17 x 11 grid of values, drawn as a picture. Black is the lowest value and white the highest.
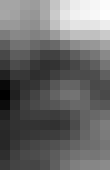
Ninth with the highest average: top right. Average level on the scale: 40%. Lone odd cells: none. Ninth with the lowest average: middle left. Slope: up to the top right. Roughest part: top middle.
